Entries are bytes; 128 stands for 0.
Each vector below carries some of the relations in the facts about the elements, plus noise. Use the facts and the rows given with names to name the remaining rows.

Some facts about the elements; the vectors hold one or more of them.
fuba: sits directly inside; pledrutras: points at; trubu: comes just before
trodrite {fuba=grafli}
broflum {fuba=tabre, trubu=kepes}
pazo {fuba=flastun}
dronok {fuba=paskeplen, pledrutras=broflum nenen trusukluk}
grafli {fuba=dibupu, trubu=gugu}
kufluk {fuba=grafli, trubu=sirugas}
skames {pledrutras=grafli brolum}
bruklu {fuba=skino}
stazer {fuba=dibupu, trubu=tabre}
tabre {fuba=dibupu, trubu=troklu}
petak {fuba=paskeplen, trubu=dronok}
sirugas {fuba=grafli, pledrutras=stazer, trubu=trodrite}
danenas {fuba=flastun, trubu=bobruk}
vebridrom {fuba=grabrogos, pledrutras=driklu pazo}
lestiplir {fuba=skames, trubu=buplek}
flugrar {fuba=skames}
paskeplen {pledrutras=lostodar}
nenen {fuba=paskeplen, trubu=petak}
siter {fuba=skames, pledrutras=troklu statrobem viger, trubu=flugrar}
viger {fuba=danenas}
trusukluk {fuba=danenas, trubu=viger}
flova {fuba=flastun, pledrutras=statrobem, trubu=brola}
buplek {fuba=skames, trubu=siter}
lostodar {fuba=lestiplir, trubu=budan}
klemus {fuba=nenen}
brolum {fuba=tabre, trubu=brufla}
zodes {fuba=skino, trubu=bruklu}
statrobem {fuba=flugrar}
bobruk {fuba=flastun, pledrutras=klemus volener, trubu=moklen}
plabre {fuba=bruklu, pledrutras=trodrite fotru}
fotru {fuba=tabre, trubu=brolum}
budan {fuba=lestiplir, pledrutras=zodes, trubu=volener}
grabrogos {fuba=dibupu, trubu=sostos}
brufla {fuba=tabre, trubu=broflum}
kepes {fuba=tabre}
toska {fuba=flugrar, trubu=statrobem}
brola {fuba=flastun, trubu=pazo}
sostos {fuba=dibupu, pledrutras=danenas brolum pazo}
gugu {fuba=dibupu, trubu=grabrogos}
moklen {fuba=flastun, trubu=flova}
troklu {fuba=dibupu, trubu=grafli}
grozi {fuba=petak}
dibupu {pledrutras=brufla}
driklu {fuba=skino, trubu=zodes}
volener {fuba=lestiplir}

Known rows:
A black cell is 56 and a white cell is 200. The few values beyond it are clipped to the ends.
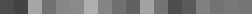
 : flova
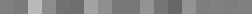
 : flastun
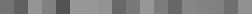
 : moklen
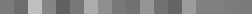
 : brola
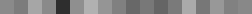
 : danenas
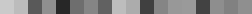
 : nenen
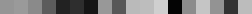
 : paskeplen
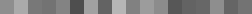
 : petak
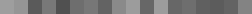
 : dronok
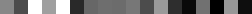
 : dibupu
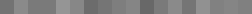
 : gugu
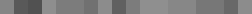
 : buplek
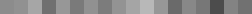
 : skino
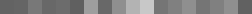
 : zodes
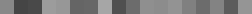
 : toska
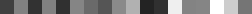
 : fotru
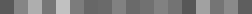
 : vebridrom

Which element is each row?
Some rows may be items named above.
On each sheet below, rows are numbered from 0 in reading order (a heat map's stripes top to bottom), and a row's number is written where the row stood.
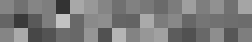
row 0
pazo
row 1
siter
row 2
grozi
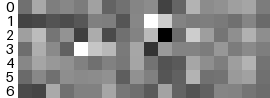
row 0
brolum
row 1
plabre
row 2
broflum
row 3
stazer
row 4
grafli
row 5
troklu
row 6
flova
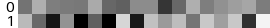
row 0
brolum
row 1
lostodar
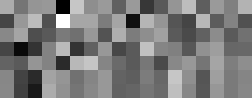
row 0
trusukluk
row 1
sirugas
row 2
grozi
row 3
budan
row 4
viger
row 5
statrobem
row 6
statrobem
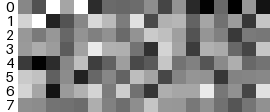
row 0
dibupu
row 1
klemus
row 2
bruklu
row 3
bobruk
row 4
budan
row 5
nenen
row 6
volener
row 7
driklu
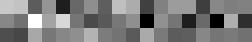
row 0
nenen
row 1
brufla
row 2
flova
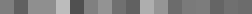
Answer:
skames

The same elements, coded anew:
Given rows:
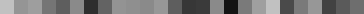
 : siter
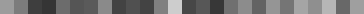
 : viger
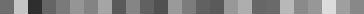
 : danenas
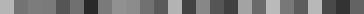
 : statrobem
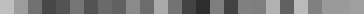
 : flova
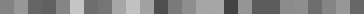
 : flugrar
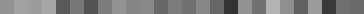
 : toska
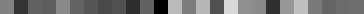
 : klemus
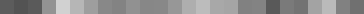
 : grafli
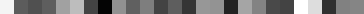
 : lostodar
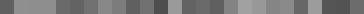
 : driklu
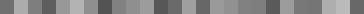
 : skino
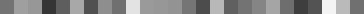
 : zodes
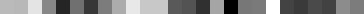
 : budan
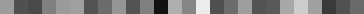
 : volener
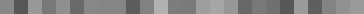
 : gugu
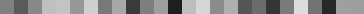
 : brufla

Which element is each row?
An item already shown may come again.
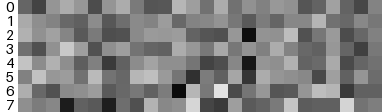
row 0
brolum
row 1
buplek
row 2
siter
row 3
brolum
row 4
siter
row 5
skames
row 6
volener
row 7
plabre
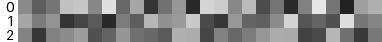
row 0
brufla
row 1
plabre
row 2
troklu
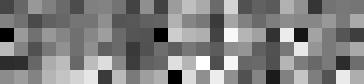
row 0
dronok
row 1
pazo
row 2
nenen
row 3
bobruk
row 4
broflum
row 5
dibupu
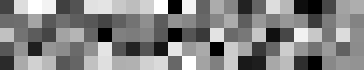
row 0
sirugas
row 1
grozi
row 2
paskeplen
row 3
trusukluk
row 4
stazer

